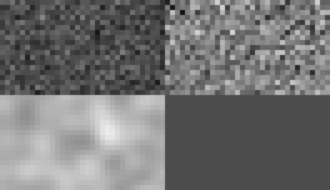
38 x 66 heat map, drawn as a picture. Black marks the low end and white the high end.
The table splits into 2 rows of 2 panels. Panel 1,1: low, fine-grained. Panel 1,2: middling, fine-grained, strong in contrast. Panel 2,1: high, blotchy. Panel 2,2: low, flat.
